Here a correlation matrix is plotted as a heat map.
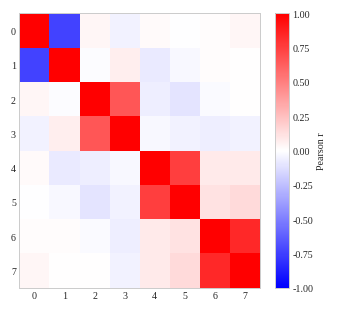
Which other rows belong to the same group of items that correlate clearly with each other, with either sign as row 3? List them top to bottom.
2
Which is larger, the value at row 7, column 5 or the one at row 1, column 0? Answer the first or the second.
the first
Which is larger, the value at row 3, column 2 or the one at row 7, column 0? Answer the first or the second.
the first
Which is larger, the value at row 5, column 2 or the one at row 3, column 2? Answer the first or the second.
the second
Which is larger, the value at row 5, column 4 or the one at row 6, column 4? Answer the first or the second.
the first
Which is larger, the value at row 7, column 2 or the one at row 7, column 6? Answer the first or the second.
the second
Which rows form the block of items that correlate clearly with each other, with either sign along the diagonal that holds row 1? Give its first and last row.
0 to 1
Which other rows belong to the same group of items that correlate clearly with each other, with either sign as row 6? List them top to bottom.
7
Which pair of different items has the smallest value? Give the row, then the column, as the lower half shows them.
1, 0
